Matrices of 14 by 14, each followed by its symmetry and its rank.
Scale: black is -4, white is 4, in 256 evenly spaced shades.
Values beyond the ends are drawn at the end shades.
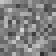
neither, full rank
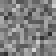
antisymmetric, full rank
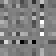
antisymmetric, rank two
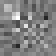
symmetric, rank three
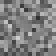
antisymmetric, full rank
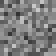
neither, full rank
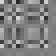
symmetric, rank one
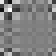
symmetric, rank one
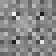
symmetric, rank three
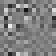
antisymmetric, rank two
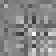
symmetric, rank three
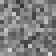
neither, full rank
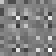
symmetric, rank three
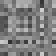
antisymmetric, rank two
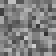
antisymmetric, full rank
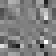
antisymmetric, rank two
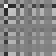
symmetric, rank one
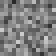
neither, full rank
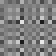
symmetric, rank one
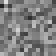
antisymmetric, full rank
